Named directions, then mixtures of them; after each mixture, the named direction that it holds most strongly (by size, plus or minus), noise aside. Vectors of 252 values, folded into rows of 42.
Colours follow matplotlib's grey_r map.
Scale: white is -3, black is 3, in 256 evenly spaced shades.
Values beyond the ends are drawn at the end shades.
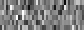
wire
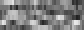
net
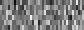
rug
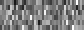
rug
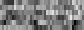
net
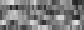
net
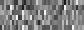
wire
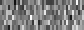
rug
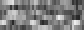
net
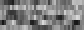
net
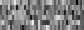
rug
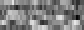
net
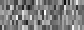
wire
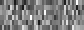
rug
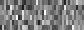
wire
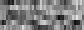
net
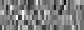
wire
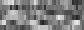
net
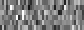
wire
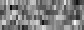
net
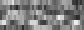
net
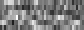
net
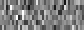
wire
